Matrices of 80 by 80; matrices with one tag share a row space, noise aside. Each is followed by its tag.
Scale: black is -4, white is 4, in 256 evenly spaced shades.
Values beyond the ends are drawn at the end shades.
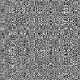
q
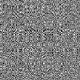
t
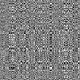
q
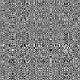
q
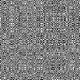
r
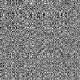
t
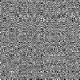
r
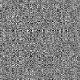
t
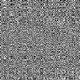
r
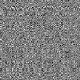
t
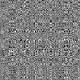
q
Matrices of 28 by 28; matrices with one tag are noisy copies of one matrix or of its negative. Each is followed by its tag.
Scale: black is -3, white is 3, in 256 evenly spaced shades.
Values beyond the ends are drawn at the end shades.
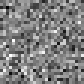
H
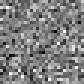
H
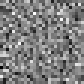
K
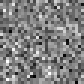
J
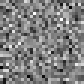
K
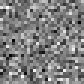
H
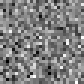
J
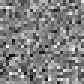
H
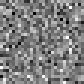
K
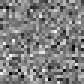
H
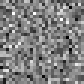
K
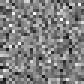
K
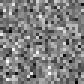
J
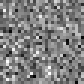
J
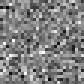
H
